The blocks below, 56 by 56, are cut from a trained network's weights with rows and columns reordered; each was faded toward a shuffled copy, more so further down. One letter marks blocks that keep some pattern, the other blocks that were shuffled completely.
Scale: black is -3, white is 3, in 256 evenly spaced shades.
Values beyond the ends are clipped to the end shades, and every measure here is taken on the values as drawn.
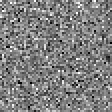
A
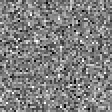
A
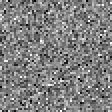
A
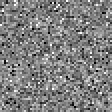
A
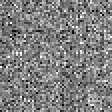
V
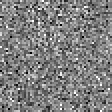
V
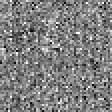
V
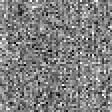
V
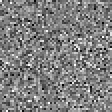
V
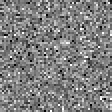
A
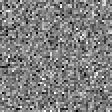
V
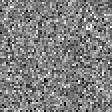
A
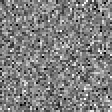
A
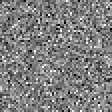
A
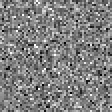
A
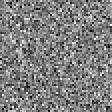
A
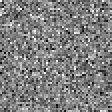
V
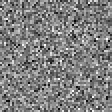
A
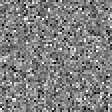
A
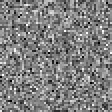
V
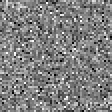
A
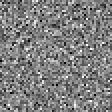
A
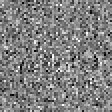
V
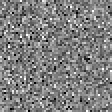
V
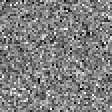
A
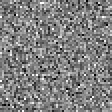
A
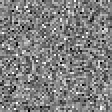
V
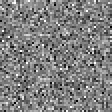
A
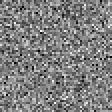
V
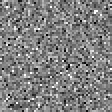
A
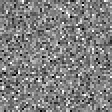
A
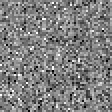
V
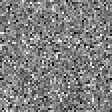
A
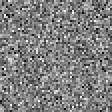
A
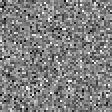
A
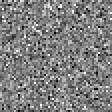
A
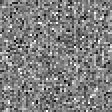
V
